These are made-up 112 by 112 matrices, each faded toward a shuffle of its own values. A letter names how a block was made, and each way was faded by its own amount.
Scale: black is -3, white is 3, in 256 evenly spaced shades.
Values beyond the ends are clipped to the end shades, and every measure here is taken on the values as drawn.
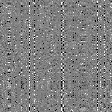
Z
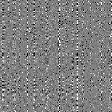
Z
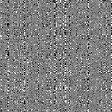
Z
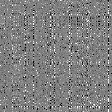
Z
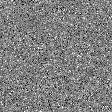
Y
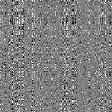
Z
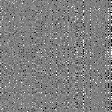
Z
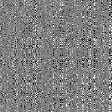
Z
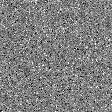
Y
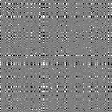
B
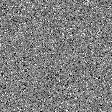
Y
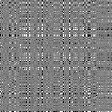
B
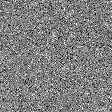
Y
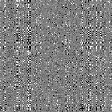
Z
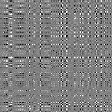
B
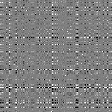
B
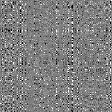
Z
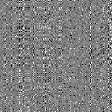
Z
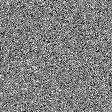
Y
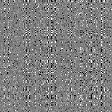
Z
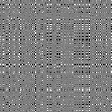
B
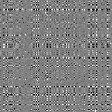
B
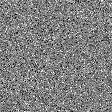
Y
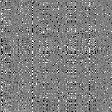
Z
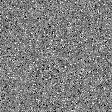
Y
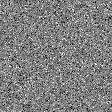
Y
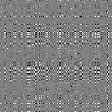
B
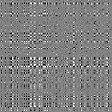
B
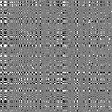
B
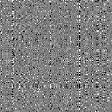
Z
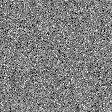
Y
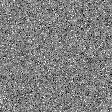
Y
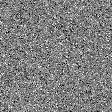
Y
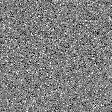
Y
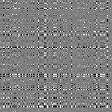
B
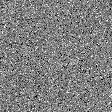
Y
